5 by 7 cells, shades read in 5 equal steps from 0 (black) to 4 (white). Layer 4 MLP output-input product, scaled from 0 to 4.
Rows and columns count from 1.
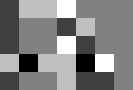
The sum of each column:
7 9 12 15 7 11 10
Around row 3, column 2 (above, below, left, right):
2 0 1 2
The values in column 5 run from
0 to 3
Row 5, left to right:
1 2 2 3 1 1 2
